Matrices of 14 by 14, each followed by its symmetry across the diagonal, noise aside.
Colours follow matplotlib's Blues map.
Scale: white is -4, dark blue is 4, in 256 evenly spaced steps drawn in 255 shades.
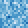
neither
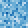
neither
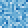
antisymmetric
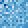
symmetric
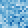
neither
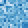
symmetric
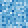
antisymmetric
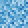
antisymmetric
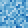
symmetric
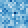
antisymmetric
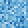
neither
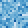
symmetric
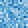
antisymmetric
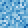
symmetric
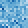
neither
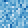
neither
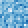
symmetric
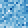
antisymmetric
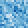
antisymmetric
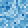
symmetric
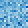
neither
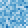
symmetric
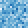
neither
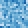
antisymmetric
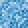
symmetric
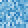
neither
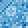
symmetric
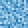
antisymmetric
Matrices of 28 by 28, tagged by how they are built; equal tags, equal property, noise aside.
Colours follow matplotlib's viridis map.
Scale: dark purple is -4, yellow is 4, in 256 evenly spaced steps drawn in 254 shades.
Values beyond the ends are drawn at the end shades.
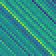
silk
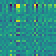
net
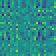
net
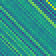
silk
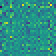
net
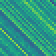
silk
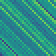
silk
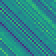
silk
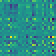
net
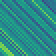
silk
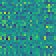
net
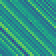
silk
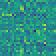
net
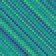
silk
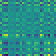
net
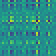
net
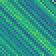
silk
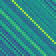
silk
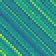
silk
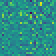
net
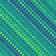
silk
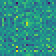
net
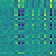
net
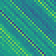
silk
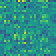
net
